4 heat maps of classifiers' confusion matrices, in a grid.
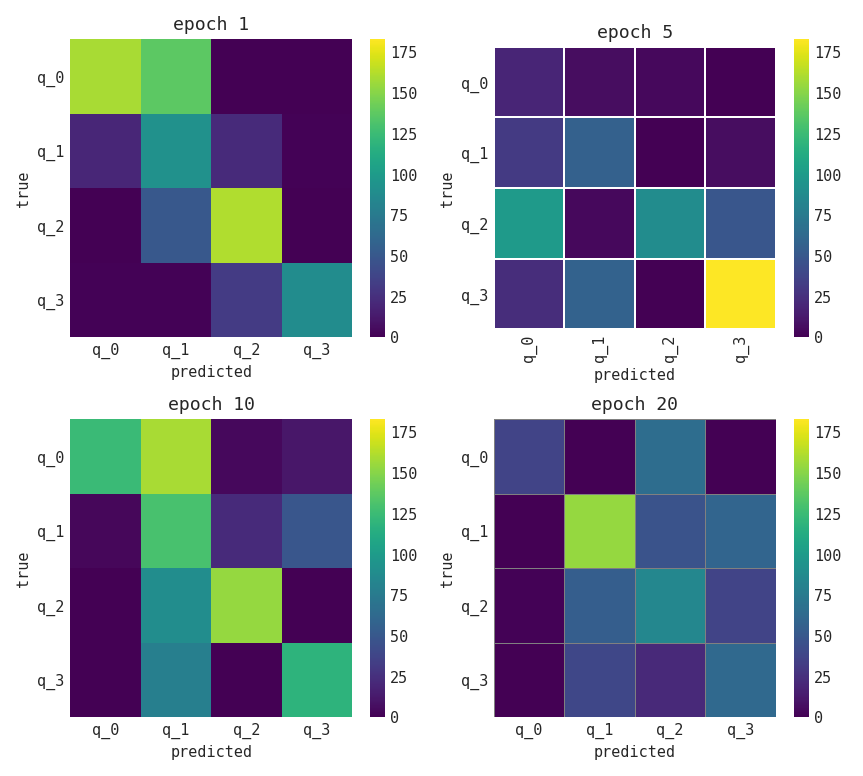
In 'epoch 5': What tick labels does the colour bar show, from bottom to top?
0, 25, 50, 75, 100, 125, 150, 175
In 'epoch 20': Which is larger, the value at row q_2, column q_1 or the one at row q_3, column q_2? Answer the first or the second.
the first
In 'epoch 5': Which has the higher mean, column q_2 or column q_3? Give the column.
q_3
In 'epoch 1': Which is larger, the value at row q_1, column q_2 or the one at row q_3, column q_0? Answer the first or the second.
the first
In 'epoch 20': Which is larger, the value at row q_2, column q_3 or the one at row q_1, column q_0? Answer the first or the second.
the first
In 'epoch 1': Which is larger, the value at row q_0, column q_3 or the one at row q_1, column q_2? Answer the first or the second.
the second
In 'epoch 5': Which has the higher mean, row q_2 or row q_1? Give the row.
q_2
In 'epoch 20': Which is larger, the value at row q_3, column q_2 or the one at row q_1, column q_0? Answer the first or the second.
the first
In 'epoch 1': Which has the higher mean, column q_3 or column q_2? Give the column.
q_2
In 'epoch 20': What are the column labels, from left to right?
q_0, q_1, q_2, q_3
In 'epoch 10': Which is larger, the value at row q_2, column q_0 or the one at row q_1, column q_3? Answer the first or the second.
the second
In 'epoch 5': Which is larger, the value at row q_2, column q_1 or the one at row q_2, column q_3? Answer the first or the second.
the second
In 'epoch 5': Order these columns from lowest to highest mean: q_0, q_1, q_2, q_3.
q_2, q_1, q_0, q_3
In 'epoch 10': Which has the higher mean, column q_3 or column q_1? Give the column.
q_1
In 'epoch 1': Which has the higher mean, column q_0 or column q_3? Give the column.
q_0
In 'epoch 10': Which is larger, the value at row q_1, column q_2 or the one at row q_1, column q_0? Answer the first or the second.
the first
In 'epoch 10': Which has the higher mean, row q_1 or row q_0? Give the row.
q_0
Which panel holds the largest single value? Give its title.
epoch 5
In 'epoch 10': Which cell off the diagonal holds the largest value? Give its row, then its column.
q_0, q_1
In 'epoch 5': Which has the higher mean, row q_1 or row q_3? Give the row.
q_3
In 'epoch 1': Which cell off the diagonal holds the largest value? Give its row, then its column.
q_0, q_1
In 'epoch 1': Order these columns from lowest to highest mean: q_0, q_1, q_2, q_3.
q_3, q_0, q_2, q_1
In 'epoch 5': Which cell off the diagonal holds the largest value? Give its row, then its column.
q_2, q_0
